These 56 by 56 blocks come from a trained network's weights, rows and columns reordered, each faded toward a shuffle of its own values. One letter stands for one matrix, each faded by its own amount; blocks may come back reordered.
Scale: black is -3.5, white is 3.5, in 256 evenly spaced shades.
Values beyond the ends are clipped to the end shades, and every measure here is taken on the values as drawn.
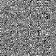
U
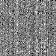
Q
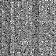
Q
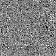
U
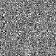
U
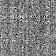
Q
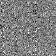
U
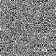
U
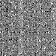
Q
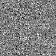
U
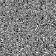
U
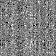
Q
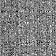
Q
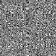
U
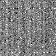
Q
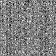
Q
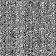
Q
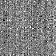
Q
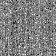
Q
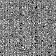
Q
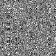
U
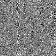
U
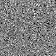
U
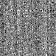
Q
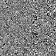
U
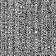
Q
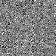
U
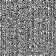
Q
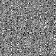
U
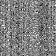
Q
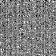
Q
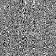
U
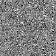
U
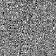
U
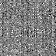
Q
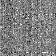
Q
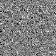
U
